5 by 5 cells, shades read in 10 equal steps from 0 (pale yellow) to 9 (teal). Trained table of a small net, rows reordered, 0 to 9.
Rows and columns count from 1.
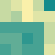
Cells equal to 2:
5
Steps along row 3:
same same same down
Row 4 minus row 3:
-1 -1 1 0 0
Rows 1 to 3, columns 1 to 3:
2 1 0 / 2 3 0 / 7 7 7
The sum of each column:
24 23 22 24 15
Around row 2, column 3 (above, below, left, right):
0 7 3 1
